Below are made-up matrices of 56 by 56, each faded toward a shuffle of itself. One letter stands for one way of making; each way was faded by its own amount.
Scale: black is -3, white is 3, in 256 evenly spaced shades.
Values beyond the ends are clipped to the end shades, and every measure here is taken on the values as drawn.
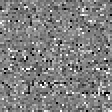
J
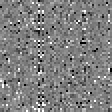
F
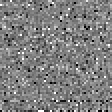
J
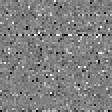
J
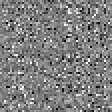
F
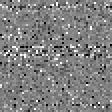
J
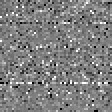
J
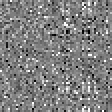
F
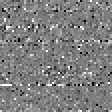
J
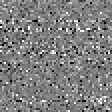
J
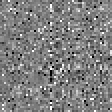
F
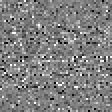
J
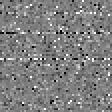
J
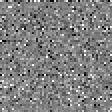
J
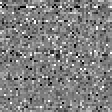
J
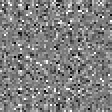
F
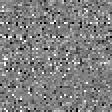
J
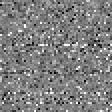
J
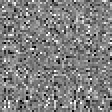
F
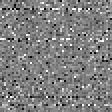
J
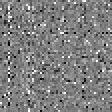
F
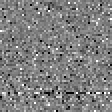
J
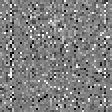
F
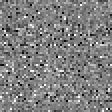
J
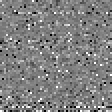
J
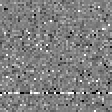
J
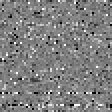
J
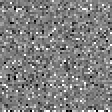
J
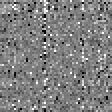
F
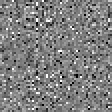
F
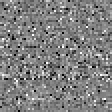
J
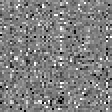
F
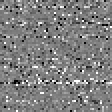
J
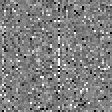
F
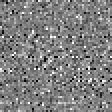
J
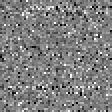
J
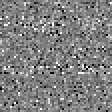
J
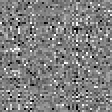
F
